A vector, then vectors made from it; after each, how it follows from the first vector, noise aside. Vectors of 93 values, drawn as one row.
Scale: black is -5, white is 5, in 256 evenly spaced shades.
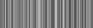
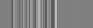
partly zeroed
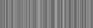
shrunk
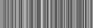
wrapped around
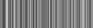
wrapped around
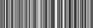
scaled up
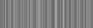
shrunk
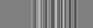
partly zeroed
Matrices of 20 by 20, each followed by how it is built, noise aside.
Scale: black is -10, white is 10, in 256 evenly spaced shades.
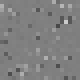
sparse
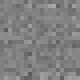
low rank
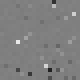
sparse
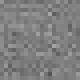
low rank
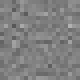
low rank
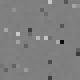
sparse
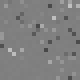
sparse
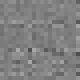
low rank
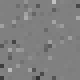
sparse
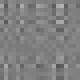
low rank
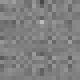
low rank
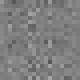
low rank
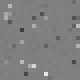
sparse
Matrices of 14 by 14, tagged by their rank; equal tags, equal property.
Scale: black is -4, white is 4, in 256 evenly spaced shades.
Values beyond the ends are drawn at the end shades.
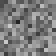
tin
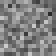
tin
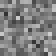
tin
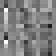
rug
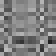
rug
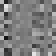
rug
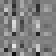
rug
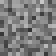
tin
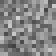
tin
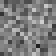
tin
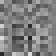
rug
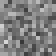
tin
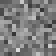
tin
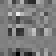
rug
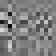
rug
